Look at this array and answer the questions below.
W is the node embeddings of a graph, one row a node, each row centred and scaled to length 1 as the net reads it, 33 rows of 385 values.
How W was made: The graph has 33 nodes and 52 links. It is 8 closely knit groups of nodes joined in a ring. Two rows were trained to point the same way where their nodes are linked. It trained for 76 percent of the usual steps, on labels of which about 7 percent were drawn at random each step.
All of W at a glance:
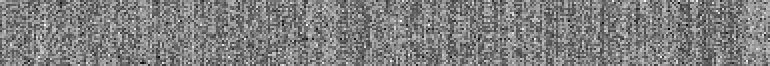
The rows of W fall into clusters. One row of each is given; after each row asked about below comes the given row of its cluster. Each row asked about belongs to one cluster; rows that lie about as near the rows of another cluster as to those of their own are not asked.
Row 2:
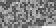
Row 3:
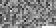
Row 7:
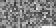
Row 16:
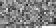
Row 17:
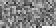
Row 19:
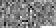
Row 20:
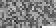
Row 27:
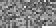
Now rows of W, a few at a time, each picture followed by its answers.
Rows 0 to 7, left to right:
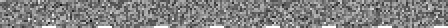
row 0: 2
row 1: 16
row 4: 7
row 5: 2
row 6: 2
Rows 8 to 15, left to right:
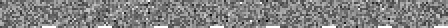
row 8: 20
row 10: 3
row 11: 20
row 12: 2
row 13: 20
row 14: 27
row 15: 20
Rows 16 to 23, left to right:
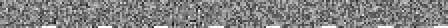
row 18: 17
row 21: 3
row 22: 7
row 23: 3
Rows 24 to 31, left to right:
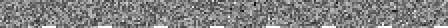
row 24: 27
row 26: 19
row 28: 19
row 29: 16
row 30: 27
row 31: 16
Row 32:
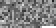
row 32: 16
